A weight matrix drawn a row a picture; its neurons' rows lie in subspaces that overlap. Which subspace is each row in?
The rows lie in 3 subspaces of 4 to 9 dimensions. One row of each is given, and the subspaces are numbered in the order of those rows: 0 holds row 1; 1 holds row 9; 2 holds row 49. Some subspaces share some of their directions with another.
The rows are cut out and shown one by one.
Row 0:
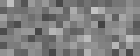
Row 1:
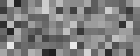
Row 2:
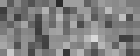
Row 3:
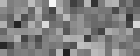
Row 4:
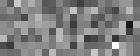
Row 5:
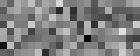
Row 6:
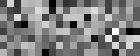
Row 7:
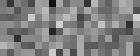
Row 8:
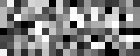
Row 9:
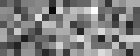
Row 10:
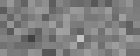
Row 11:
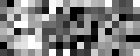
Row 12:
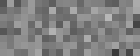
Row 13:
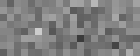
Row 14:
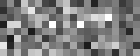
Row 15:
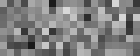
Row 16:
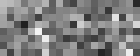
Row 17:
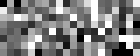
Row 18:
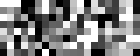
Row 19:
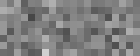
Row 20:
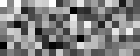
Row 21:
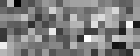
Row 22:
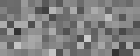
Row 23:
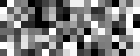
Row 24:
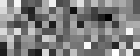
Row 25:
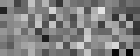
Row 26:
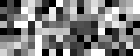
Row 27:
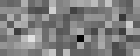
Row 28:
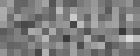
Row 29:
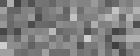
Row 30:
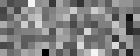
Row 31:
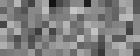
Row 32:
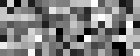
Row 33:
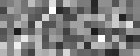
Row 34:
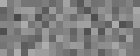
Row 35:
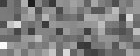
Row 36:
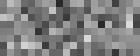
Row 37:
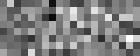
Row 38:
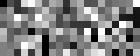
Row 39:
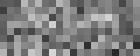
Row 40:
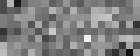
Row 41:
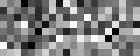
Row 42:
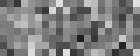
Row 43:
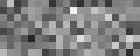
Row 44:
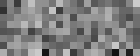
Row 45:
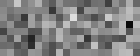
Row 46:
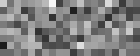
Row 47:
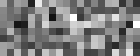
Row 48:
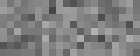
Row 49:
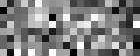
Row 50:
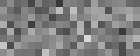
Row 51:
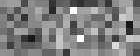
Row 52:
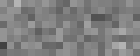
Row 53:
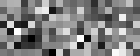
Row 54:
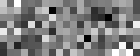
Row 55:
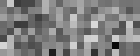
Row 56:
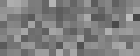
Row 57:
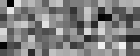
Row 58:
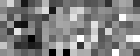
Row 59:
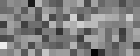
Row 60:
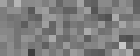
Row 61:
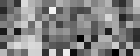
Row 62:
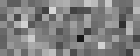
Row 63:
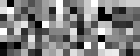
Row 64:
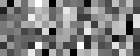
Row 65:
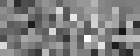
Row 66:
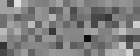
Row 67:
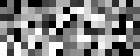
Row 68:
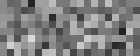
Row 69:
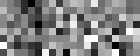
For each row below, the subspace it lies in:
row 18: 2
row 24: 2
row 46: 2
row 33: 1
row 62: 1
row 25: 2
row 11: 0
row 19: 1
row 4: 0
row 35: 2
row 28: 1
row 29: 2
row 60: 1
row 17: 1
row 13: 2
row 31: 2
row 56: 2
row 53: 0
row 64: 2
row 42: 1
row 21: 0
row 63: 1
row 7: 2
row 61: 1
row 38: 1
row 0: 2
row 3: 2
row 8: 1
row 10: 0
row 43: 0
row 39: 2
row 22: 0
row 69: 1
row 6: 1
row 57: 1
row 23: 2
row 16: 1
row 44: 0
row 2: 1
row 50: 0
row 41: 1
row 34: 1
